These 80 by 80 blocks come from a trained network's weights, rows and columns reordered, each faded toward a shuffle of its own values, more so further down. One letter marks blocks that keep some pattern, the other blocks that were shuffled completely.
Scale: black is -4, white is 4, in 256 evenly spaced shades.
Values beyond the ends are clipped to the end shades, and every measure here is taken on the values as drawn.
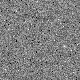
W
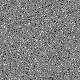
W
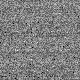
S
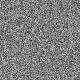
W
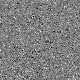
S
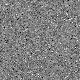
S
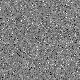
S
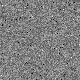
W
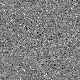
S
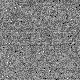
S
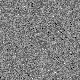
W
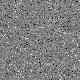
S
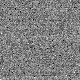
S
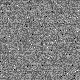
S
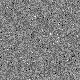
W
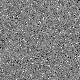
W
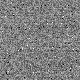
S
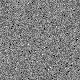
W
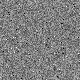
W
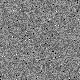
W
